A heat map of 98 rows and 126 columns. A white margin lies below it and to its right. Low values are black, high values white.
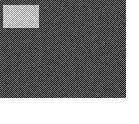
Overall the values sit about 30% of the way up the scale. The top left is the ninth with the highest average. An odd patch, higher than its surroundings, sits in the top left.
